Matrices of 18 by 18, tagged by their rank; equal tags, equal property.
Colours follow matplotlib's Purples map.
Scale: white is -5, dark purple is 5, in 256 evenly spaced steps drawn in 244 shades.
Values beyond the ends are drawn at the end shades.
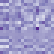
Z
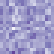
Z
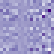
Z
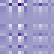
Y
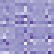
Z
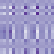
Y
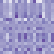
Z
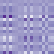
Y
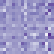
Z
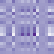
Y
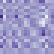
Z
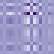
Y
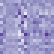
Z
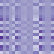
Y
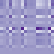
Y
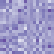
Z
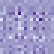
Z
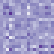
Z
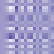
Y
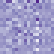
Z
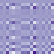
Y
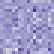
Z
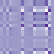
Y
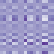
Y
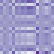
Y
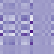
Y
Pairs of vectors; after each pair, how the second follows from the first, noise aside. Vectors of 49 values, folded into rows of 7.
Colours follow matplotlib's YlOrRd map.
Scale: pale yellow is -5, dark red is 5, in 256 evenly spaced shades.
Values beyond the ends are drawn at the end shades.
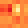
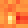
reversed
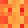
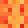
copied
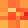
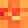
reversed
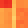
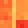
reversed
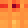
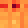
copied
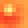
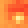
reversed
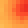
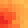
reversed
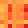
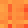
shrunk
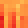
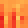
copied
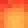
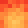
copied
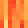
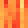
reversed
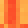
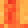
copied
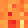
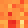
copied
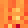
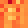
reversed
